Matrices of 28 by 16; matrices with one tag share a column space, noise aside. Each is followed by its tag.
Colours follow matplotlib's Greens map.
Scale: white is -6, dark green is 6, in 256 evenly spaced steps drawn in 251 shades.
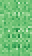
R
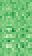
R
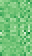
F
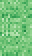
F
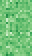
F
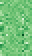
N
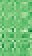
R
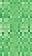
F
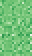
N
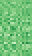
N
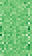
N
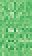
R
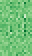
F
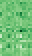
R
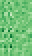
R
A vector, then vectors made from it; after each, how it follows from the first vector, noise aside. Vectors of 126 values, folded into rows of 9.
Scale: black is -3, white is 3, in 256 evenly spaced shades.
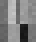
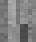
shrunk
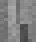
shrunk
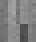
shrunk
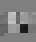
partly zeroed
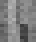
shrunk
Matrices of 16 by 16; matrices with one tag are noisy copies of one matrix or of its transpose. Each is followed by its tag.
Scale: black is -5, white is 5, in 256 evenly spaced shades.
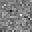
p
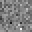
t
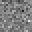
t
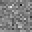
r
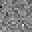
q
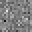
r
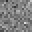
q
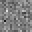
r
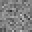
p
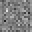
r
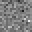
t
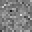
p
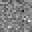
t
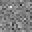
r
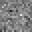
p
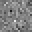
p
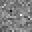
p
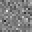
r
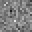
p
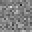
r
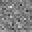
r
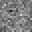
p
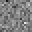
q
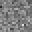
q
